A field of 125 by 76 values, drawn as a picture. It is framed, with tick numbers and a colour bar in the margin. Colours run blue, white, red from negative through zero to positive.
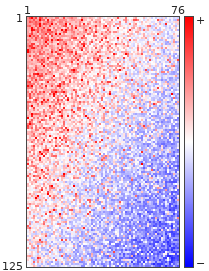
Slope: up to the top left. Odd rows or columns: none. Ninth with the highest average: top left. Ninth with the lowest average: bottom right. Mirror symmetry: none. Stripes: none. Grain: fine.
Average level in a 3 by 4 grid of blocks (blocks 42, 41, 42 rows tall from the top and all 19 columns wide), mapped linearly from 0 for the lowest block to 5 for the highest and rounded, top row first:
5 4 3 2 / 4 3 2 1 / 3 2 1 0
